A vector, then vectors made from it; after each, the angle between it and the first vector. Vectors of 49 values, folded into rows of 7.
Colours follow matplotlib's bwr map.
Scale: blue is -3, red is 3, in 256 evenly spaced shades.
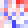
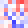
nearly parallel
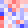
partly aligned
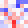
nearly opposite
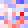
partly opposed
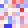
orthogonal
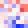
partly aligned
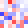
orthogonal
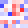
orthogonal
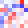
orthogonal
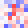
partly opposed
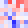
nearly parallel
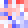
nearly parallel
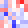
nearly parallel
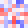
partly opposed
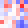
orthogonal
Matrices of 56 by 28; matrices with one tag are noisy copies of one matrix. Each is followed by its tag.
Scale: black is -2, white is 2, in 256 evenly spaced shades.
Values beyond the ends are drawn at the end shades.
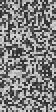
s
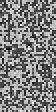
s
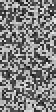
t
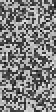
t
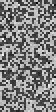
t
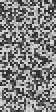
t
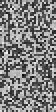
s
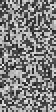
s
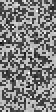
t
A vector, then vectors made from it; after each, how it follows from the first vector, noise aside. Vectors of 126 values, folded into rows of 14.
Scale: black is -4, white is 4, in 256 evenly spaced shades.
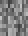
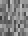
sign-scrambled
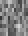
negated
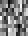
scaled up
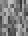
negated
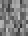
reversed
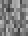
reversed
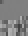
partly zeroed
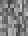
copied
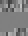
partly zeroed
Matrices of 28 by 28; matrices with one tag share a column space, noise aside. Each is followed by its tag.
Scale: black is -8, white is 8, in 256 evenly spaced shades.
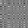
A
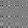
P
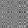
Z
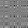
P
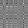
A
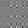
P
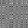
A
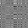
A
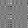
A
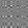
P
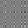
Z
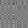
A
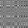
P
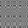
P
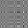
Z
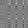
A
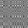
P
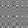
P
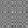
Z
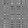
A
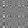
P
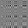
P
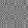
A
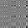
P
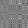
A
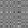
Z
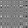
P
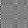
A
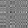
Z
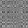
Z
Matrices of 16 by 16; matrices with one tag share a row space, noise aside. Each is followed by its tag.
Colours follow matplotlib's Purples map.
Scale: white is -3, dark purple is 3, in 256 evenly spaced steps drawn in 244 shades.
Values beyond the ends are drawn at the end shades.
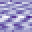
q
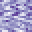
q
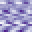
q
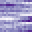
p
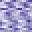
q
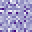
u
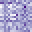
u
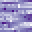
p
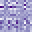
u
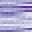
p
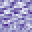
q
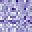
u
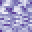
q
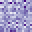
u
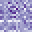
u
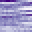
p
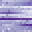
p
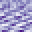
q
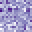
u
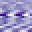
q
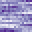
p
